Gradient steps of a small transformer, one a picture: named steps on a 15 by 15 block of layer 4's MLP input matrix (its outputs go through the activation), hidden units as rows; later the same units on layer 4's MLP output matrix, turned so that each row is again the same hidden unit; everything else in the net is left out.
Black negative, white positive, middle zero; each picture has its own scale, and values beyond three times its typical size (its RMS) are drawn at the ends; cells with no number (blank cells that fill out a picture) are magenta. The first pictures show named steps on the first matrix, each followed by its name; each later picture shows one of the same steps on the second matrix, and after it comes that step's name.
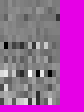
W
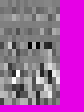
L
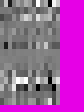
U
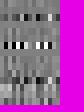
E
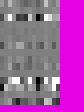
U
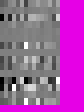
E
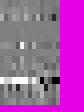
W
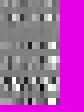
E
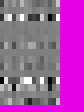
U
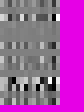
E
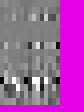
W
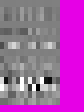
L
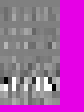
L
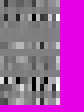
E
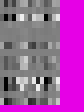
E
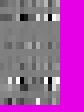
U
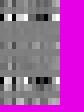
U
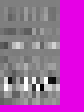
L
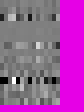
W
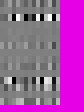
U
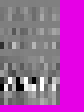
L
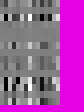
E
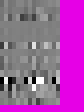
W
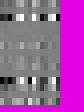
U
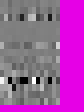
W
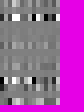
U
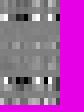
U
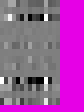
U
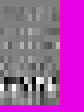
L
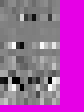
W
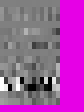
L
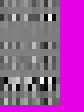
E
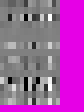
E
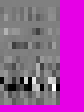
L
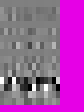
L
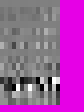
L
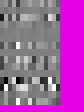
E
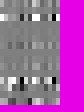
U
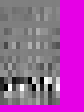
L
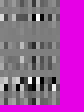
E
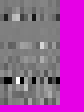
W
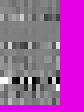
W
